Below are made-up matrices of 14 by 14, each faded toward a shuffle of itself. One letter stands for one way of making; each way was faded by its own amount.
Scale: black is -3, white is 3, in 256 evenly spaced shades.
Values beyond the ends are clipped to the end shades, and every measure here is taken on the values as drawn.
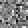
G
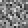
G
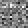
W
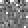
W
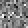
G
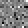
W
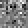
W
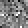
G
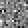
G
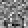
W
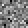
G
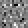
W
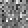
G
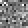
G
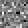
W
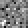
W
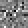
W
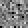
G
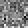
W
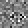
W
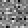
G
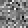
G
